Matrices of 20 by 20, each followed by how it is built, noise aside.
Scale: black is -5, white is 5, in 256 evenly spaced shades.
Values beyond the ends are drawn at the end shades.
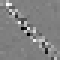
banded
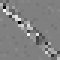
banded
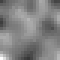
smooth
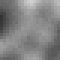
smooth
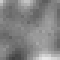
smooth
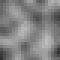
smooth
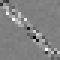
banded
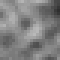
smooth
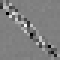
banded
